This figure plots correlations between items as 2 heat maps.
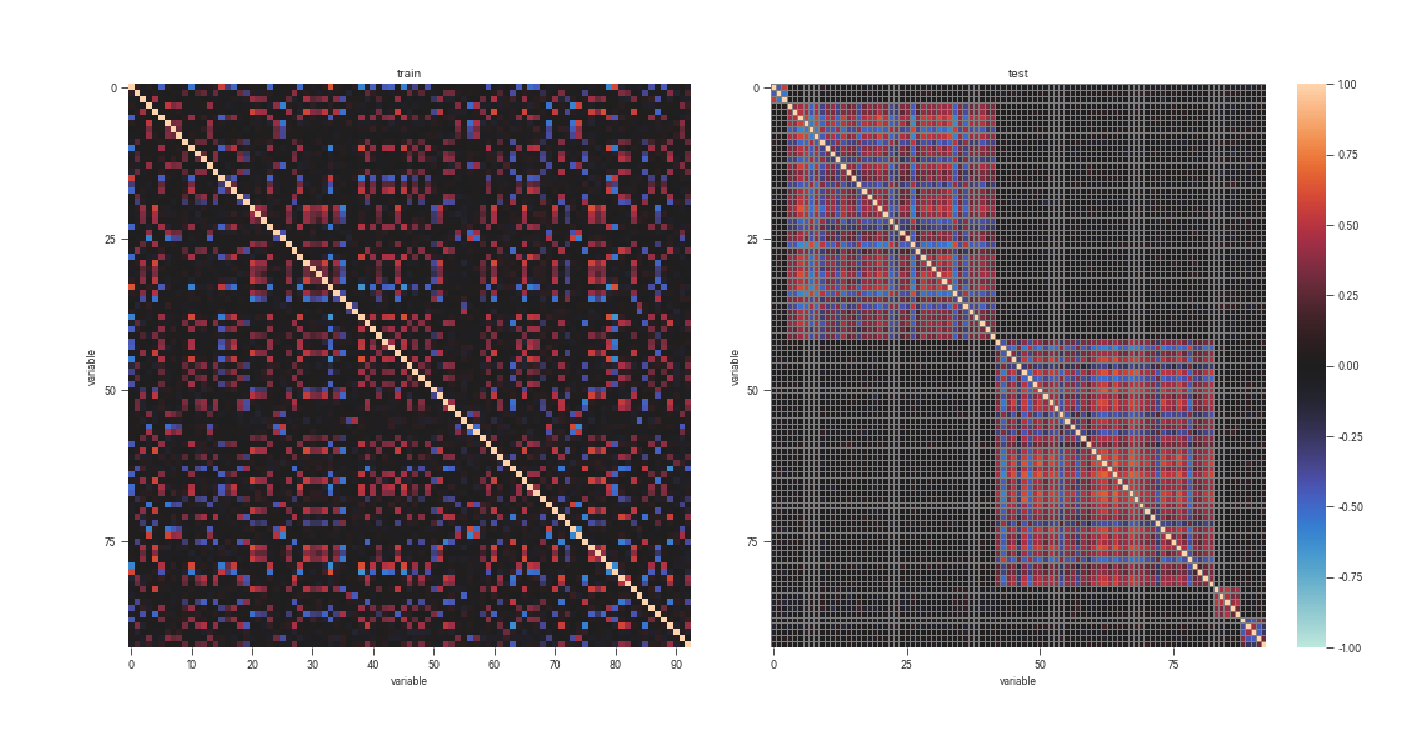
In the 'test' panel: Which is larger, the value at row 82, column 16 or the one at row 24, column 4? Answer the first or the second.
the second
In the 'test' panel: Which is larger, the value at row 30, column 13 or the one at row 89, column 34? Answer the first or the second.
the first
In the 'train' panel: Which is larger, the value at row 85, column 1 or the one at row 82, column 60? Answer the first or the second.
the second
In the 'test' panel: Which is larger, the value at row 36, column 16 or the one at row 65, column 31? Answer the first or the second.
the first
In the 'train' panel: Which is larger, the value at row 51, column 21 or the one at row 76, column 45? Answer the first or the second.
the first
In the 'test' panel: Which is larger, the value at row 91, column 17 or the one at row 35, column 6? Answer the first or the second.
the second
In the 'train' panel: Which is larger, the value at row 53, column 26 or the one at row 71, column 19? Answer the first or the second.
the first
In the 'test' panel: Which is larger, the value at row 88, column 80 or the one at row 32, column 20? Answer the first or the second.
the second
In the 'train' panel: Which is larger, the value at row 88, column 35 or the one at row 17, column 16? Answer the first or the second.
the second
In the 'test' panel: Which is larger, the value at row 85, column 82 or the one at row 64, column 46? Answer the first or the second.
the first
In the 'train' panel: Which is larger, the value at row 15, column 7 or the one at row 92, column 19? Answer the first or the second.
the first
